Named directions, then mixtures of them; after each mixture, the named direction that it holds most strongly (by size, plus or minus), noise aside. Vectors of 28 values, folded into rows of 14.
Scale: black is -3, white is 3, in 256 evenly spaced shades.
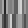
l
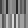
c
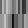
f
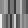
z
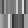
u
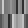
u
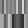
u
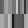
u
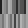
c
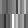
f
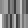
z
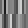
l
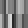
l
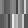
u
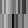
f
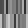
c
